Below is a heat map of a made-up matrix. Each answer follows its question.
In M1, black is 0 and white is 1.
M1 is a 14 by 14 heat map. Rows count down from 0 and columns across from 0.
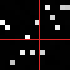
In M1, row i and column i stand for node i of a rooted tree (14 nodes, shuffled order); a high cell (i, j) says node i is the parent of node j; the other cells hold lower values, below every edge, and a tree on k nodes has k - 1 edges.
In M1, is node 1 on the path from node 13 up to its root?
yes
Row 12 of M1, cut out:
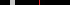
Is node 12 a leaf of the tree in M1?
no
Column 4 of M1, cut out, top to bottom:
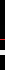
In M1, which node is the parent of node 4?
10
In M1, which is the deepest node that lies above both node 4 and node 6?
10
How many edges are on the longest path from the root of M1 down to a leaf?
7
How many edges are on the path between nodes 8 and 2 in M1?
7
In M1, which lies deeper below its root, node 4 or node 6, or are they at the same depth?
the same depth
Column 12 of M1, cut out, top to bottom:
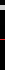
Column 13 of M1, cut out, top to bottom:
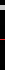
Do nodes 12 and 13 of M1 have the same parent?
yes
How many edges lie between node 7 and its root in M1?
3
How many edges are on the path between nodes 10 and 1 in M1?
4
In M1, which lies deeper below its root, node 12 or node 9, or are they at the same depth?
the same depth
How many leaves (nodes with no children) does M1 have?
7
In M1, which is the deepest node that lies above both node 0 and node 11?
4
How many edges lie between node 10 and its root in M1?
1
